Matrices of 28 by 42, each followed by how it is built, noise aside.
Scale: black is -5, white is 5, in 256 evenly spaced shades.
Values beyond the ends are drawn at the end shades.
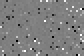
sparse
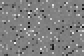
sparse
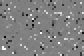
sparse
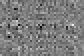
low rank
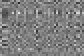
low rank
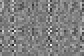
low rank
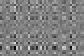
low rank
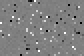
sparse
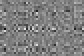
low rank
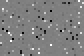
sparse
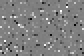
sparse
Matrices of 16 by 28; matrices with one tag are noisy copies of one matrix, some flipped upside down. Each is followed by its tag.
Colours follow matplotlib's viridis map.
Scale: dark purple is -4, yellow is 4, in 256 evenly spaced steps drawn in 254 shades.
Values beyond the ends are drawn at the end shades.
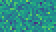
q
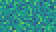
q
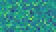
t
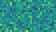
q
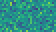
q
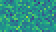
t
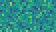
q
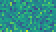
q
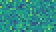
q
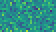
q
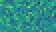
t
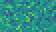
t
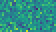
q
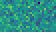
t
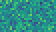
q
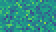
t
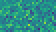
t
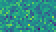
t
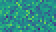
t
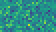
t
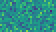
q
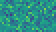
t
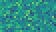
t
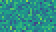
q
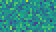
q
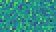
q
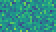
q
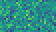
t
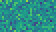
q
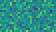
q
